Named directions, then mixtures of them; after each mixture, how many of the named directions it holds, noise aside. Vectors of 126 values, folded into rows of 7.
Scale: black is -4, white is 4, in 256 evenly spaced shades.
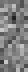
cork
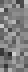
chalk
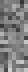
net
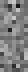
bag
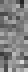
two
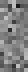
two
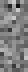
one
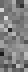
three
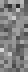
three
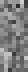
three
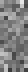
three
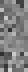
three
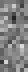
one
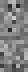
one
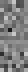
three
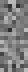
two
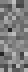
three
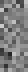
one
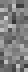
two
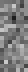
one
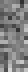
one
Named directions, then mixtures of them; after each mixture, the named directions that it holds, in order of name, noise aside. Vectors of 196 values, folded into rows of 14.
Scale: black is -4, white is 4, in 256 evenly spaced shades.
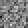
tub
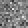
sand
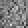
sand, tub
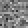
sand, tub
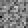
tub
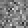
sand, tub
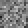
tub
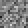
tub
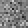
sand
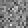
sand, tub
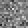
sand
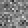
sand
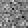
sand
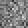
sand, tub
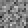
tub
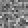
sand, tub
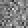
sand, tub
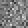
sand, tub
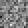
tub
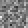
tub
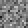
tub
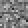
sand, tub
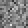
sand, tub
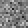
sand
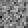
tub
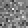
sand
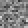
sand, tub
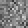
sand, tub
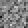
tub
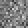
sand, tub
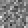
tub
